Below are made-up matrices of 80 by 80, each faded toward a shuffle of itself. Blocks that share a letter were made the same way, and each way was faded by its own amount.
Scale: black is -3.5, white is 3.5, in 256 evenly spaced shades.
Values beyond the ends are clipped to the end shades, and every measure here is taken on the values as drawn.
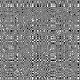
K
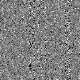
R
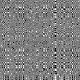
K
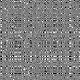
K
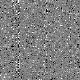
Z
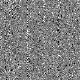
R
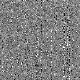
R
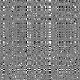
K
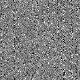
R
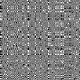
K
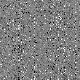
Z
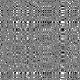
K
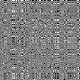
K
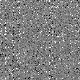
Z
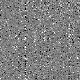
Z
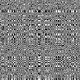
K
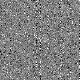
R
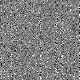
R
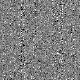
R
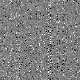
Z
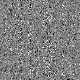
R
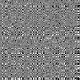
K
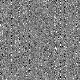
R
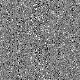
R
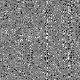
Z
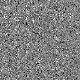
R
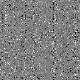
Z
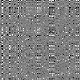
K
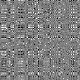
K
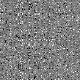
Z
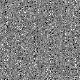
R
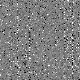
Z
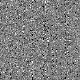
R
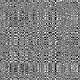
K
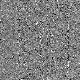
R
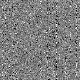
R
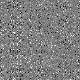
Z
